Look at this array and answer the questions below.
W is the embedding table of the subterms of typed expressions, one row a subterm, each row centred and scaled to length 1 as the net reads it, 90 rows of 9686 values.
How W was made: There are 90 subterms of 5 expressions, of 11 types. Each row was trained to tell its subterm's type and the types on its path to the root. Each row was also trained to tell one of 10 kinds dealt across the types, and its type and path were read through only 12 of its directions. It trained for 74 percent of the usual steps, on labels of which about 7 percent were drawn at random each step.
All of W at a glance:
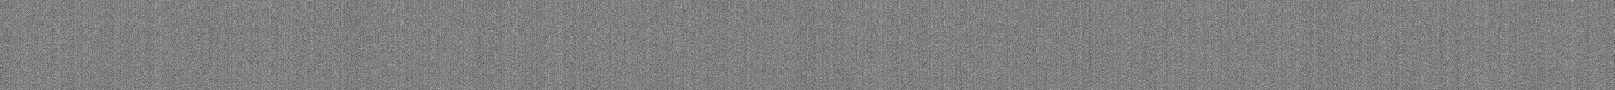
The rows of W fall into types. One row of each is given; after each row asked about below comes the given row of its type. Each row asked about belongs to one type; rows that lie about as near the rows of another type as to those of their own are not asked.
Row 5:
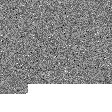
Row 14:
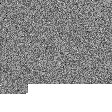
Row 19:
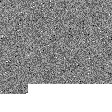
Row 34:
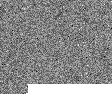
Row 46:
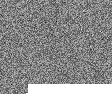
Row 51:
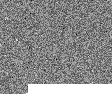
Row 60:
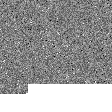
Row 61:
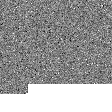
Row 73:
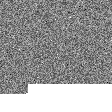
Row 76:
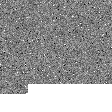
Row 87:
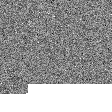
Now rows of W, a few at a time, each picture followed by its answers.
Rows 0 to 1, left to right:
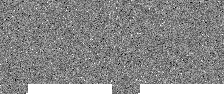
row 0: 60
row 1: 87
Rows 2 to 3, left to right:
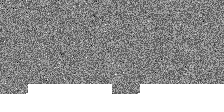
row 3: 87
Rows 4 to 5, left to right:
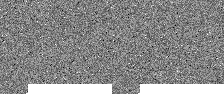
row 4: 51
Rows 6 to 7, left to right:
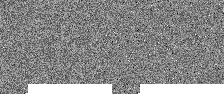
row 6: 87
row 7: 87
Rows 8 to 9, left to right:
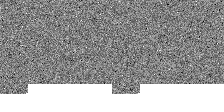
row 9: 34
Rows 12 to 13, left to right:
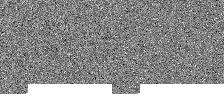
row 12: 73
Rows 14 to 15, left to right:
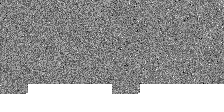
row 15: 76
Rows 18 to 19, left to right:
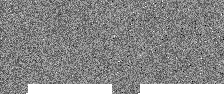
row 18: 34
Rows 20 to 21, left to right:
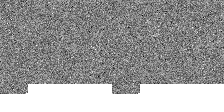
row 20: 87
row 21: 34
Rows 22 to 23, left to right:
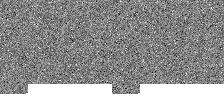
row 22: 73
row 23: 5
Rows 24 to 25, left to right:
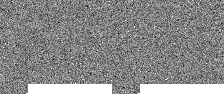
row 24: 87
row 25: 61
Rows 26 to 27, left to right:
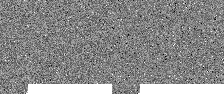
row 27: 73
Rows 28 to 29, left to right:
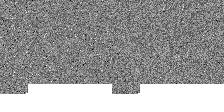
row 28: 51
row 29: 51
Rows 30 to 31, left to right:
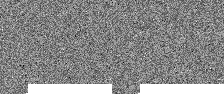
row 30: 46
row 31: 51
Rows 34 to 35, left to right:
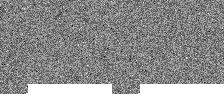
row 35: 46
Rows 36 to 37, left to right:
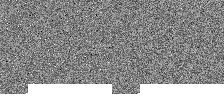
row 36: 14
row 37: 14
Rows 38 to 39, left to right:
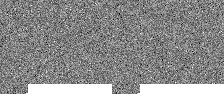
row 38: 46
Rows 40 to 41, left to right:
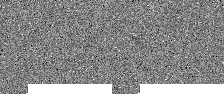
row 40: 14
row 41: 51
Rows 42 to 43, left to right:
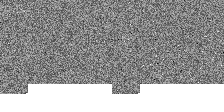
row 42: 19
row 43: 14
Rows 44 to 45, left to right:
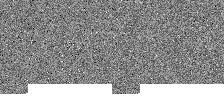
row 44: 76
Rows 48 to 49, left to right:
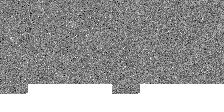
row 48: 76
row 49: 34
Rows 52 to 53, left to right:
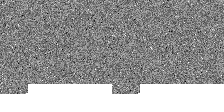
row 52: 61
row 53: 46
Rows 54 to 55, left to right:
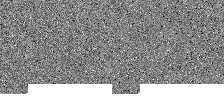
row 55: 60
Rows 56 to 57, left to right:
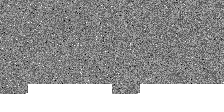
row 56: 51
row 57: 46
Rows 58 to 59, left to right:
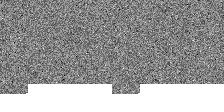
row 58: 14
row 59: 5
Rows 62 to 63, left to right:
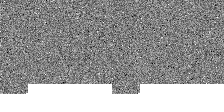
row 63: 76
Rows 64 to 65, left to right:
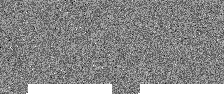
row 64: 34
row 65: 34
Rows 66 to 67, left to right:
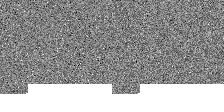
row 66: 46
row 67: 76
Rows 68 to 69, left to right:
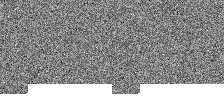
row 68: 14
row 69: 34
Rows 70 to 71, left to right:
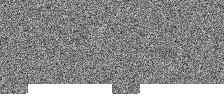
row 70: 87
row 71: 46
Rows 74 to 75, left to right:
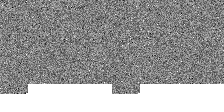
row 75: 61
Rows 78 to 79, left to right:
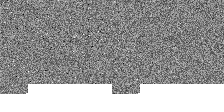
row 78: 87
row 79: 46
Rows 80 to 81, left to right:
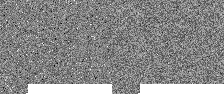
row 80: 5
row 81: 19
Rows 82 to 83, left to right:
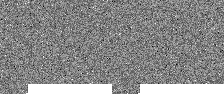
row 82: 51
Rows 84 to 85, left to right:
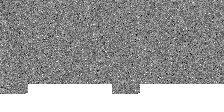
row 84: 76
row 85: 73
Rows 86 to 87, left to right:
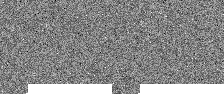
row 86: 51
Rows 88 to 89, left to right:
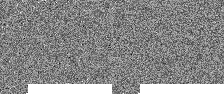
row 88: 34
